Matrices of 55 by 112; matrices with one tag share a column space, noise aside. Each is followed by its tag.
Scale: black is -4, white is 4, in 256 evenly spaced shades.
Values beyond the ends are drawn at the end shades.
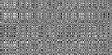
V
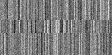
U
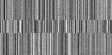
U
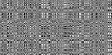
V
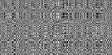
V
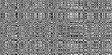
V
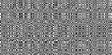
V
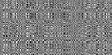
V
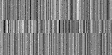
U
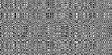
V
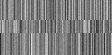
U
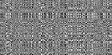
V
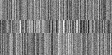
U
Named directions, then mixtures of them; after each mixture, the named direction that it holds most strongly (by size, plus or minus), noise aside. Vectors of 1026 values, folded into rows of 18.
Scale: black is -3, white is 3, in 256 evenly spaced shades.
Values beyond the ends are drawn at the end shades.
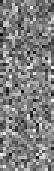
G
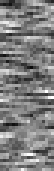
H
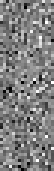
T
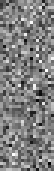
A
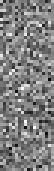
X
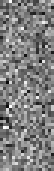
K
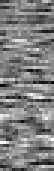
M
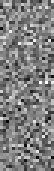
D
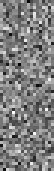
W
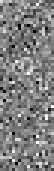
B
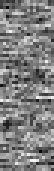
H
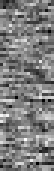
M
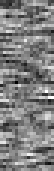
H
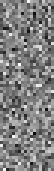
W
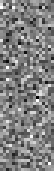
A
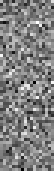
X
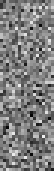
A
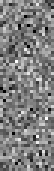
B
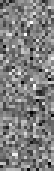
A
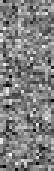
G
